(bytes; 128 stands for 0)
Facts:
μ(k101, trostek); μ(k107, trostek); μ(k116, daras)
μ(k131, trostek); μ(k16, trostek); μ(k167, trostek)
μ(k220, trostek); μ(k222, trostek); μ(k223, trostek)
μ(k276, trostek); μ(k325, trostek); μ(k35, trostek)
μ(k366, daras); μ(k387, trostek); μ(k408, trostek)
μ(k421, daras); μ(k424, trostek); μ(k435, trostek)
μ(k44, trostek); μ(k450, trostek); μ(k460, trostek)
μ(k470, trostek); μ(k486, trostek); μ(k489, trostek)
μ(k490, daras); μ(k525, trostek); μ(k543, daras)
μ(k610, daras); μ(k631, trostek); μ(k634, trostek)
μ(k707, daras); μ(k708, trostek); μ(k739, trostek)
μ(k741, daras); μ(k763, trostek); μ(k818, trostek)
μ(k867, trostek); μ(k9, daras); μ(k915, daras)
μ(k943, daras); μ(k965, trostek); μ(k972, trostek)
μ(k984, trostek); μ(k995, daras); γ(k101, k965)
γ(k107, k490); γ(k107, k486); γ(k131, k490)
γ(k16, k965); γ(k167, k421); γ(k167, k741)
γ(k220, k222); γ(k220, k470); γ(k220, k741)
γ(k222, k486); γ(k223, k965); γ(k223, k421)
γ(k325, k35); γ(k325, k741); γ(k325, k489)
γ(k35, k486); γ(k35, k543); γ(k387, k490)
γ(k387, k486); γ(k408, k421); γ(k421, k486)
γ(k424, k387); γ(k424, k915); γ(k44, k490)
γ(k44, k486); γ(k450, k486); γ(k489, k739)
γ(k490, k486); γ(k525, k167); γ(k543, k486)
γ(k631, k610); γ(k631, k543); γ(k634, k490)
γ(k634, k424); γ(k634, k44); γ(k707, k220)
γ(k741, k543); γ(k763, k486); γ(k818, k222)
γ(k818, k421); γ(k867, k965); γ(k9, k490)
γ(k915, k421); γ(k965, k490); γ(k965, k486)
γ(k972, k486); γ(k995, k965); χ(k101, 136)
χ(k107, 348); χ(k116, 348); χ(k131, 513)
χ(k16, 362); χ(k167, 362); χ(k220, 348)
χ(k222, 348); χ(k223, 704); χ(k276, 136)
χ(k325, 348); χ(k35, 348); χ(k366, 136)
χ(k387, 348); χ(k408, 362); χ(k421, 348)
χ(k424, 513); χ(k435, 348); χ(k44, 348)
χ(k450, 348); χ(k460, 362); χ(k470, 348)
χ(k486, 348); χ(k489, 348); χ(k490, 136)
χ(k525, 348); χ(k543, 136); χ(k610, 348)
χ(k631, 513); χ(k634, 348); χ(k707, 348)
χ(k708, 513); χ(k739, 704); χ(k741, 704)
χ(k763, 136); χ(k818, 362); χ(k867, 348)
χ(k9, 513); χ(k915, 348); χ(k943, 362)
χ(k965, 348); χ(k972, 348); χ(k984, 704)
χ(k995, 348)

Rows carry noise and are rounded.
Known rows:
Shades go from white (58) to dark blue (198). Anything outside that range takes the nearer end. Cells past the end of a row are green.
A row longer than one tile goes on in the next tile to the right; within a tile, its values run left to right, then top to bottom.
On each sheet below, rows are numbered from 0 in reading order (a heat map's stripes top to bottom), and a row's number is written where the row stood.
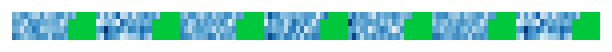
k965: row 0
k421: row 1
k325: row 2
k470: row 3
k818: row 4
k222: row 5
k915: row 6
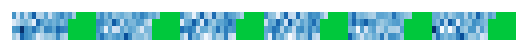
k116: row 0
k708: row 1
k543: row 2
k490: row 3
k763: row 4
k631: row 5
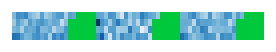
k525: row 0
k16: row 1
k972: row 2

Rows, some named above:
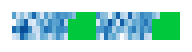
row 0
k741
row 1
k366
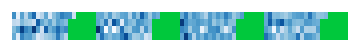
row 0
k995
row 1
k631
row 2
k167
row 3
k276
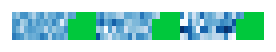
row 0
k325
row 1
k101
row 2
k610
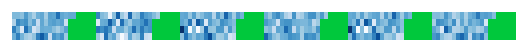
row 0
k984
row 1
k543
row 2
k631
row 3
k867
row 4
k631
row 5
k223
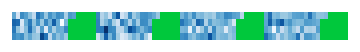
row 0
k489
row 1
k943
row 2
k131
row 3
k276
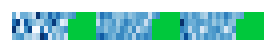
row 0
k739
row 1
k220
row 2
k460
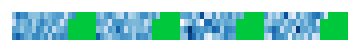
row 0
k220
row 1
k867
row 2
k707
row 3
k9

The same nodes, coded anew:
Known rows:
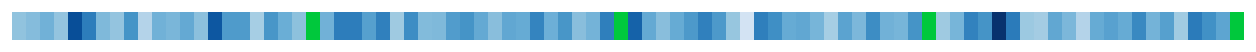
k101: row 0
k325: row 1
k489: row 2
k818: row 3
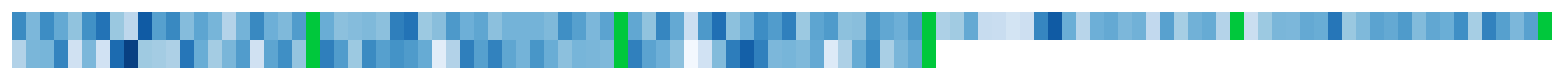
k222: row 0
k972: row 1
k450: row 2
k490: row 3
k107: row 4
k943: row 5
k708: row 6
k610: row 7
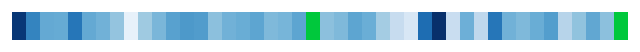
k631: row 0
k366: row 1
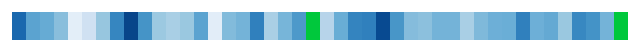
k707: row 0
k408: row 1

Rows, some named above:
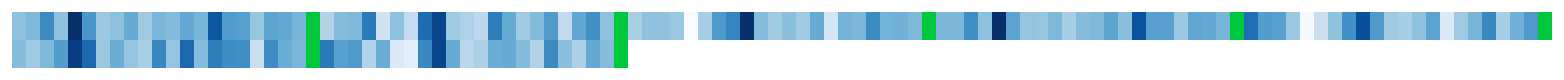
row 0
k763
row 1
k943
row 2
k995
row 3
k763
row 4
k707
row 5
k276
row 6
k543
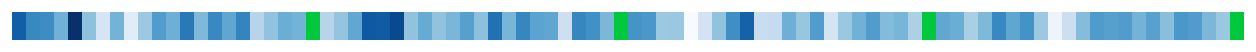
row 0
k739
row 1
k460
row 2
k9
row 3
k131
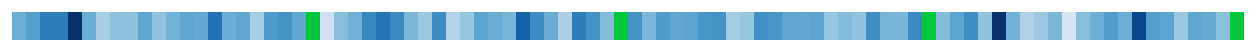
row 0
k167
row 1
k16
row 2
k525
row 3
k223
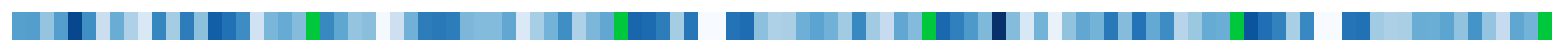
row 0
k984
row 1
k610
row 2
k741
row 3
k739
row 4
k741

